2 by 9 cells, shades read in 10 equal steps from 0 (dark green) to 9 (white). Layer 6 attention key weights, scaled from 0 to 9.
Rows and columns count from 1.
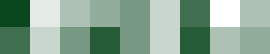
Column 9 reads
6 5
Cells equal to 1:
2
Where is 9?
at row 1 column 8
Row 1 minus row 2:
-2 1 2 4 0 0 1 3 1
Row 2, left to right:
2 7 4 1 4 7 1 6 5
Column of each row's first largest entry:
8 2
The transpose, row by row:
0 2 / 8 7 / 6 4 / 5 1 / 4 4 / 7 7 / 2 1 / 9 6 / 6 5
